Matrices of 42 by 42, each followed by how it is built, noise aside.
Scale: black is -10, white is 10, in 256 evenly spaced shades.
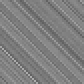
Toeplitz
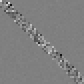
banded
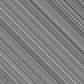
Toeplitz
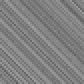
Toeplitz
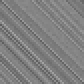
Toeplitz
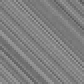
Toeplitz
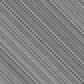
Toeplitz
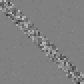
banded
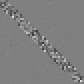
banded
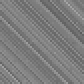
Toeplitz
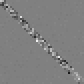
banded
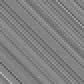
Toeplitz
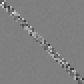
banded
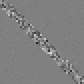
banded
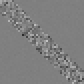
banded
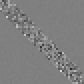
banded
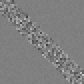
banded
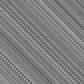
Toeplitz
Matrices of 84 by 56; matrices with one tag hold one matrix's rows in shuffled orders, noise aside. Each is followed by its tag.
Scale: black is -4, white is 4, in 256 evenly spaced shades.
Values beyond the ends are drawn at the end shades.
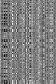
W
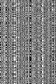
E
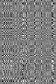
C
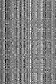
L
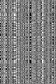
E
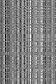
L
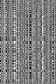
E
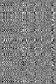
C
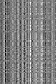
L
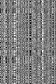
E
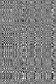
C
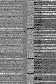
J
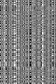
E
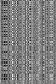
W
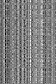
L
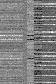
J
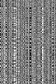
E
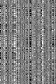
E
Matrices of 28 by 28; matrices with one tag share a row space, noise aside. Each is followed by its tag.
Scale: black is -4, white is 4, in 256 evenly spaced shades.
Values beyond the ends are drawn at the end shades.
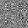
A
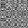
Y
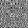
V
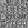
Y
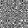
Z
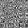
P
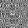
V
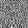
V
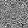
A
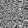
Z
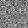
Y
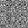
Y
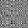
V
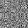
A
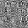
A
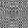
V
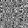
Z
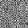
P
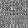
V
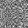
Z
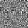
A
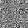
P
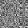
P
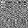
Y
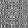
V
